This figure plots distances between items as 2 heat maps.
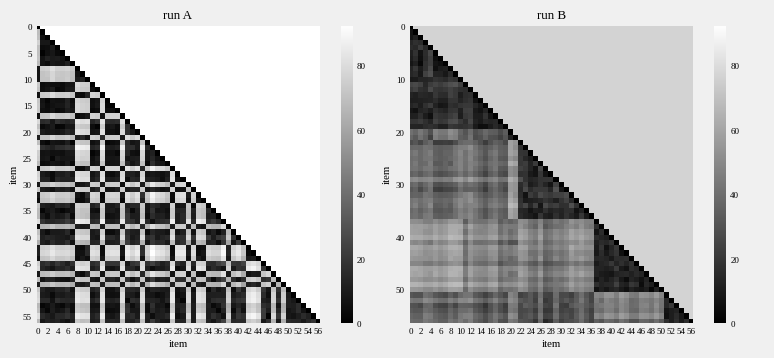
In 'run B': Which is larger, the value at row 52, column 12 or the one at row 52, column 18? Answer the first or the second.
the first
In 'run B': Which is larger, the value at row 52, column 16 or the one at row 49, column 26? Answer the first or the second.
the second
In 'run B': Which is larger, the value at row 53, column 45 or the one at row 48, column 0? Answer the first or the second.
the second
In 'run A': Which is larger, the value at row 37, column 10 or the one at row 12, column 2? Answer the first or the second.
the first
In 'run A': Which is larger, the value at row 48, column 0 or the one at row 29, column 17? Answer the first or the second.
the second
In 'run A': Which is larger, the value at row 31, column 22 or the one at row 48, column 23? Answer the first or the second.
the second
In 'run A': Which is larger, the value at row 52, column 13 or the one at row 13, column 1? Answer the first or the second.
the first
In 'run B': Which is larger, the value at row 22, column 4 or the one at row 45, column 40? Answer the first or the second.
the first
